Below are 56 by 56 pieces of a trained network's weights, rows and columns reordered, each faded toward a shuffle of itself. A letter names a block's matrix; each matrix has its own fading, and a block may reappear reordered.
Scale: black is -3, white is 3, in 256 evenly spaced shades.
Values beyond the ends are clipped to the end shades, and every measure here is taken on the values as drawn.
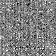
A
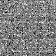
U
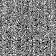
A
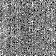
A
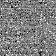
U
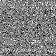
U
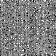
A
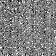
A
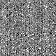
A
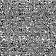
U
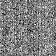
A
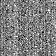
A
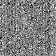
A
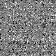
U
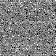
U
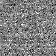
U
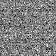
U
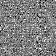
U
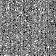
A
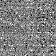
U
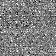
U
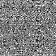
U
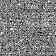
U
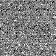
U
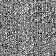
A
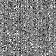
A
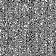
A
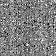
A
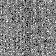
A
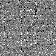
U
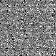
U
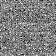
U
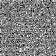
U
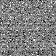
U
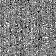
A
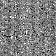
A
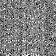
A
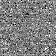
U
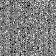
A
